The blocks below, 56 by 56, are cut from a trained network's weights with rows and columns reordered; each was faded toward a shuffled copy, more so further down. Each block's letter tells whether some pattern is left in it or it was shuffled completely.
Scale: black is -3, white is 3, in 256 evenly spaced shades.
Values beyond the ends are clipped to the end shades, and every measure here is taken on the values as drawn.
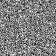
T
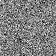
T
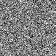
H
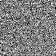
T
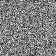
H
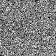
H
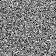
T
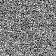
T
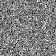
T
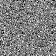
T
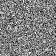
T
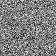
T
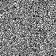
H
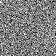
H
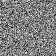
H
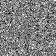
H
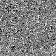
T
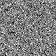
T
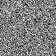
H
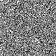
H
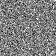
H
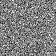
H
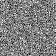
H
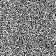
T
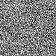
T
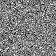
H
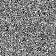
H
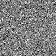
T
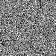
H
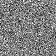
H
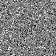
T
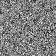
T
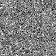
T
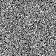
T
